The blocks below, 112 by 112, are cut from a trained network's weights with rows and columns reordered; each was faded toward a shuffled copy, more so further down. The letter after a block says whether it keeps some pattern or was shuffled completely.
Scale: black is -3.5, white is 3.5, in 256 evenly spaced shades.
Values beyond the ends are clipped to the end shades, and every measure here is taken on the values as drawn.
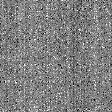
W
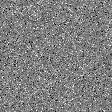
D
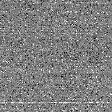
W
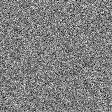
D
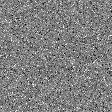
D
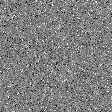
D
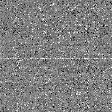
W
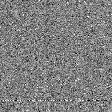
W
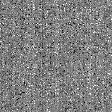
W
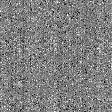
W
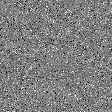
D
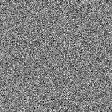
W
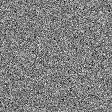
D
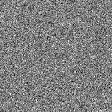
W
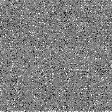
W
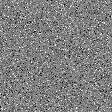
D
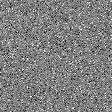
D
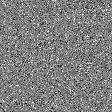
D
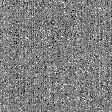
W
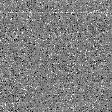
W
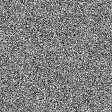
D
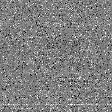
W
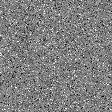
D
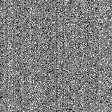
W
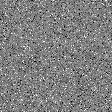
D
